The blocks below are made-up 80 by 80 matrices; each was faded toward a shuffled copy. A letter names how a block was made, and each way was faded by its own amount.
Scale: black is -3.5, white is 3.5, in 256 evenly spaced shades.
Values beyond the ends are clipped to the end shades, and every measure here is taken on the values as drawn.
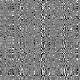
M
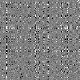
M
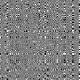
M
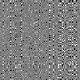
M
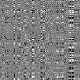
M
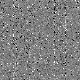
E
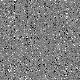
E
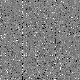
E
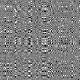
M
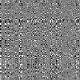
M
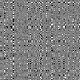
M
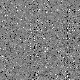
E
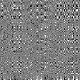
M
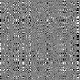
M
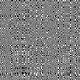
M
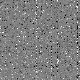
E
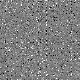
E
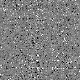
E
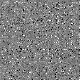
E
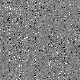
E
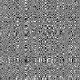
M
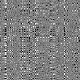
M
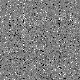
E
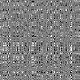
M
